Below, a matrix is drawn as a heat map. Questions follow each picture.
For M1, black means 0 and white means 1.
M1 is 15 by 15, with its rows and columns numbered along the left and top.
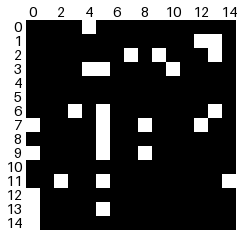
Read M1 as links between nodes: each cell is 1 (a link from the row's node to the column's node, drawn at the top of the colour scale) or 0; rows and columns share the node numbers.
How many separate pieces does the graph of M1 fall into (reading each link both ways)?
1
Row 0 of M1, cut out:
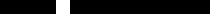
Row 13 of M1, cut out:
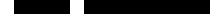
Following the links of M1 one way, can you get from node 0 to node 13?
no
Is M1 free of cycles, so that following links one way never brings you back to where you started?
yes
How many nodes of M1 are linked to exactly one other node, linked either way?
1
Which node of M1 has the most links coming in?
node 5
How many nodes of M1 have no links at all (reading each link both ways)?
0
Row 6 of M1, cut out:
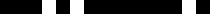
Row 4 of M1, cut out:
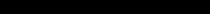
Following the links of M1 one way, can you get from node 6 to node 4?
yes
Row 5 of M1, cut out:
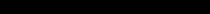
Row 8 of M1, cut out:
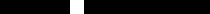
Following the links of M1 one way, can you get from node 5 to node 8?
no
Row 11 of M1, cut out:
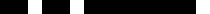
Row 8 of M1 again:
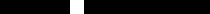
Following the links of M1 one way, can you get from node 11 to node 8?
yes
